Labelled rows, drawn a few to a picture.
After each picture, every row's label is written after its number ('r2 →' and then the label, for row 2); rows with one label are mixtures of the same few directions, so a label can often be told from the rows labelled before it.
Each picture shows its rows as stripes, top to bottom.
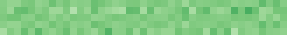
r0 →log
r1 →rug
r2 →log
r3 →log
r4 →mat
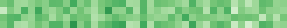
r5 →rug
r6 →mat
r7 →log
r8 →rug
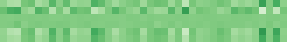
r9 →log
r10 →log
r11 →rug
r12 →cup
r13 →log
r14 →log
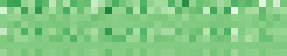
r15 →log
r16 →mat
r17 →log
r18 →cup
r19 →mat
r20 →rug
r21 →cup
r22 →mat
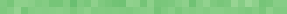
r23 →rug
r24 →cup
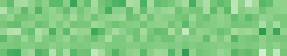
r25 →rug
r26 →mat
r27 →rug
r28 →log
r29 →log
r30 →mat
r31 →log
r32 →log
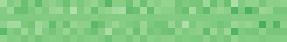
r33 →mat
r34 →rug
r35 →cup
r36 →log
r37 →mat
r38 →mat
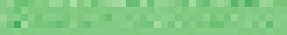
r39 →rug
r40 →cup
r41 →mat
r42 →cup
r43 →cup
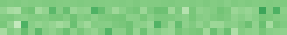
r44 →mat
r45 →log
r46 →rug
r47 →cup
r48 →mat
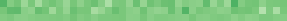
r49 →mat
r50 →log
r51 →rug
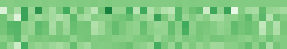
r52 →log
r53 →mat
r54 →cup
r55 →log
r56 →log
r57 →cup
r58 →cup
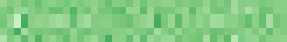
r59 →mat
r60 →rug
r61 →cup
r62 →cup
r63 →cup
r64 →mat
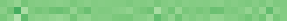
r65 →cup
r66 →cup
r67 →cup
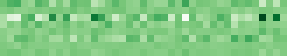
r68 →log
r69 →rug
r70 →log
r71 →mat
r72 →log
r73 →rug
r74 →cup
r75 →log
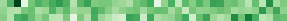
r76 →cup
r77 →log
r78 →rug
